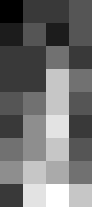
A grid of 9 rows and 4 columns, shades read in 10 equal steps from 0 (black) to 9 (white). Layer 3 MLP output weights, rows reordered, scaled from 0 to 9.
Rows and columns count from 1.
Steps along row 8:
up down down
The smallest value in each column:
0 2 1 2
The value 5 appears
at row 6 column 2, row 7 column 2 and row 8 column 1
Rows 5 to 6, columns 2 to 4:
4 7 3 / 5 8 2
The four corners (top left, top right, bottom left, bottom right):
0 3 2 7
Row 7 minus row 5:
1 1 0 0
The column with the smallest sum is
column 1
